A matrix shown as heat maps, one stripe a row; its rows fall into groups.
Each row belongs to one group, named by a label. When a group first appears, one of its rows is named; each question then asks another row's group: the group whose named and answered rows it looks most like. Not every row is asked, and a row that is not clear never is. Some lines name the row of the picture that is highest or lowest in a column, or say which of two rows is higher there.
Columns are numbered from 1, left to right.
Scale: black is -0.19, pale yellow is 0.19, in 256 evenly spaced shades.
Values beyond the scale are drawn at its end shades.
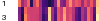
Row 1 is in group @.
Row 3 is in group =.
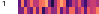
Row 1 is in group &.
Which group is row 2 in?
=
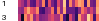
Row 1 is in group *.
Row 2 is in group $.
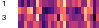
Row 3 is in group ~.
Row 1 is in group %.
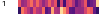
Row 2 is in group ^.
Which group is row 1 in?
~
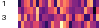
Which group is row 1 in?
=
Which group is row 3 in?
@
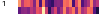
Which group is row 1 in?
@
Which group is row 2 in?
%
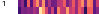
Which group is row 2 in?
%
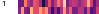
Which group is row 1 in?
=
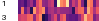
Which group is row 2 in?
*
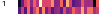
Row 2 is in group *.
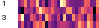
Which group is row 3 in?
&
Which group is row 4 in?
*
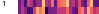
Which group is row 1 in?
%
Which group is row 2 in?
*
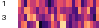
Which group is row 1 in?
@
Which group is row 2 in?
$
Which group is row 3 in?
$
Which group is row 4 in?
^
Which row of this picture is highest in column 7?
4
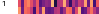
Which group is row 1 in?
$
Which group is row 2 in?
@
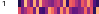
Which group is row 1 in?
=
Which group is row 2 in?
~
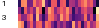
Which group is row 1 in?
^
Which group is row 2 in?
~
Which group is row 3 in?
~
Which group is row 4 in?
&
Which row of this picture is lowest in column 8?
3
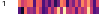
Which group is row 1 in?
$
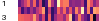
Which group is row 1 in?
=
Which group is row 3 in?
@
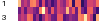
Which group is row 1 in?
@
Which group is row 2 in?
%
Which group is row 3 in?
$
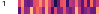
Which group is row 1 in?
&
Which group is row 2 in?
&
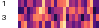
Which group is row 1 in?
%
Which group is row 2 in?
%
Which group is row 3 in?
&
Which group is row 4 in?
^
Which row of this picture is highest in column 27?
3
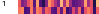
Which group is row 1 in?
~
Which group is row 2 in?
&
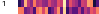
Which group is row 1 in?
=
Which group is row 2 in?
&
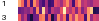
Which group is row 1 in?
@
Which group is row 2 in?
%
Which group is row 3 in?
*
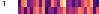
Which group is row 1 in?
^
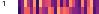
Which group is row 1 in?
=
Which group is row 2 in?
=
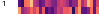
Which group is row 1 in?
$
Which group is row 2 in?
@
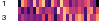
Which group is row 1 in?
^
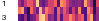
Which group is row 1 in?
~
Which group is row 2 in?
&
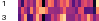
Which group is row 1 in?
~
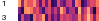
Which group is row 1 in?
@
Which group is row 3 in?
*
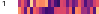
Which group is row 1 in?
&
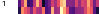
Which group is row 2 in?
^
